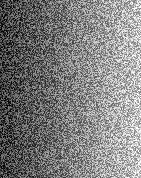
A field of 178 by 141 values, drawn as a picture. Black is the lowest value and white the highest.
There are no regular stripes. The grain is fine, like static. No row or column stands out. Overall the values sit about 50% of the way up the scale. There is an overall slope up to the right.
